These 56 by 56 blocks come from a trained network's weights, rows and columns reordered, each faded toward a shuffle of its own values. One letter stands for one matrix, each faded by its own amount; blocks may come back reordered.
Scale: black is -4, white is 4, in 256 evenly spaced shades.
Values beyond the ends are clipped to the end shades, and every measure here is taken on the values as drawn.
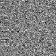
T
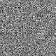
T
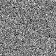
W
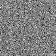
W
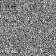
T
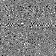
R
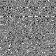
R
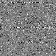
R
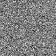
T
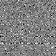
R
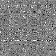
R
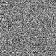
T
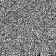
T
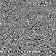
R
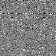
R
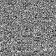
T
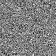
W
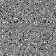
R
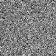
T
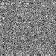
T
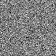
W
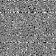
R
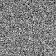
W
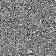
W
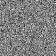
W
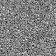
W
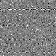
R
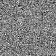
W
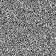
W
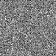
T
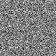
T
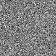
W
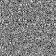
T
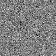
W
